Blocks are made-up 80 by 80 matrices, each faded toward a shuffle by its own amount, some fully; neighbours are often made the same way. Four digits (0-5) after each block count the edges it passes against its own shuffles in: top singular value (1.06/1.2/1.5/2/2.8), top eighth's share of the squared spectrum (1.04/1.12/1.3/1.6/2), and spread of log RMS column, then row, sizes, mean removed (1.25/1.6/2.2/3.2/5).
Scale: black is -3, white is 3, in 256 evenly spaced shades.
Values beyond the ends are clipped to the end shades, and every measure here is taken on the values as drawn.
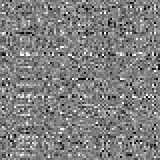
4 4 2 3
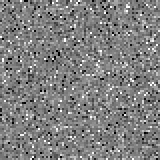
0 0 0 0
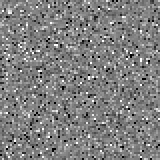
0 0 0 0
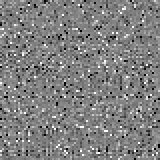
4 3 1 1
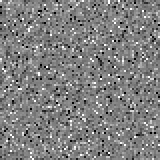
1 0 0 0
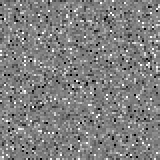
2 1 0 0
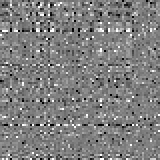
5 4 2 3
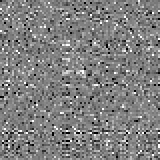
4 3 2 2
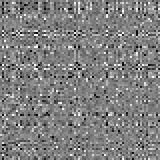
5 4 2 3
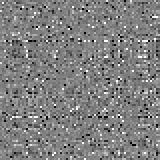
4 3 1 2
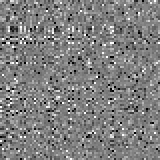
4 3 2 2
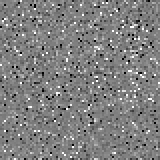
3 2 0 1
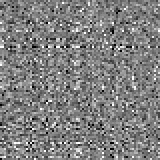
4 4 2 3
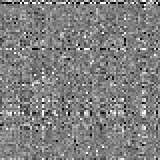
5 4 2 3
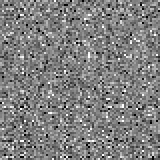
4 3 2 2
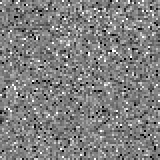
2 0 0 0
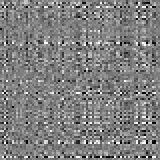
5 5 3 4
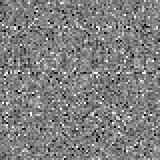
3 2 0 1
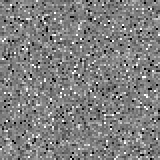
0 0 0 0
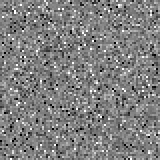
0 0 0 0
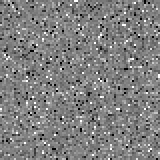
1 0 0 0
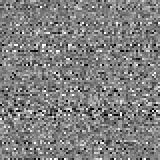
1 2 0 4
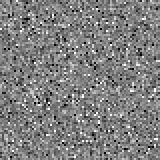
0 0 0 0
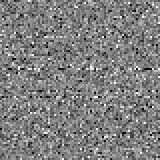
1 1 0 2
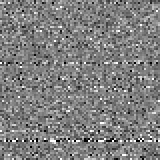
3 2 0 3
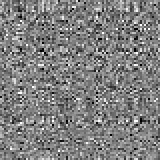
4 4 3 3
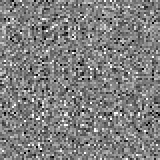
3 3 1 1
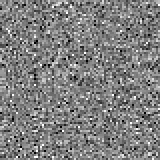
3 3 1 0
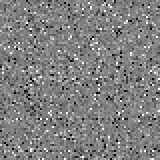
2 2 1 1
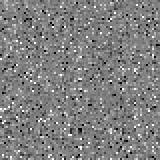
3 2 1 1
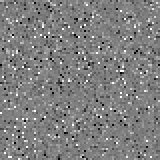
2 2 0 1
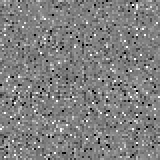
2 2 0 1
